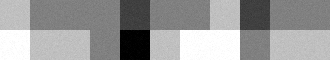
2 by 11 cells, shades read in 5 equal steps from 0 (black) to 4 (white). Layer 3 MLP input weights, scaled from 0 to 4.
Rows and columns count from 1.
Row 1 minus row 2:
-1 -1 -1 0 1 -1 -2 -1 -1 -1 -1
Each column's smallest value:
3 2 2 2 0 2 2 3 1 2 2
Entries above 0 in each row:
11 10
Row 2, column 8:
4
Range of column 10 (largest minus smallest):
1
